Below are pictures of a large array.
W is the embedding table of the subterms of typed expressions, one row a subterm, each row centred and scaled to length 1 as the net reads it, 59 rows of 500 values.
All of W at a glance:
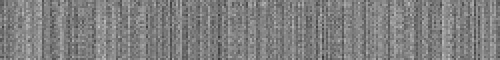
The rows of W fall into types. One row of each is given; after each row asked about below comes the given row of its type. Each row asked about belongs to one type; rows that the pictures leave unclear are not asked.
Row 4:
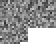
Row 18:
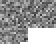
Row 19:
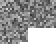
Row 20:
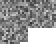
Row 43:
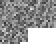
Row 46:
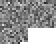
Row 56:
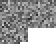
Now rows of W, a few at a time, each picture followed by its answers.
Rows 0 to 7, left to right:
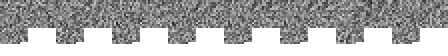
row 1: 43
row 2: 56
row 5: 4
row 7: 18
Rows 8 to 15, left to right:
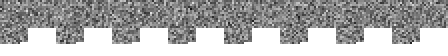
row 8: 46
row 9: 43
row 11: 4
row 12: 56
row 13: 43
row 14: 46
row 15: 46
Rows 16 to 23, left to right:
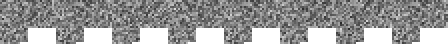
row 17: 20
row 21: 19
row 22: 43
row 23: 20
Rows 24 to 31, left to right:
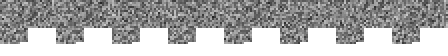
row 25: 19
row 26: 20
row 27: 20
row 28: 19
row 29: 56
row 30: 4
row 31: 43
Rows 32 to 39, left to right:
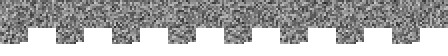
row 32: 43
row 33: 4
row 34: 56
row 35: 46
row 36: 46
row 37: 19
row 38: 4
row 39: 18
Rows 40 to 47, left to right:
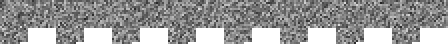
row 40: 43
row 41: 56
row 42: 19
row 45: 18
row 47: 56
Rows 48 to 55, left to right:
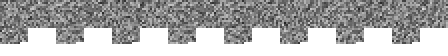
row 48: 4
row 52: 46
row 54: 19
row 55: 43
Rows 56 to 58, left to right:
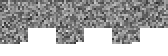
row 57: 4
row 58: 19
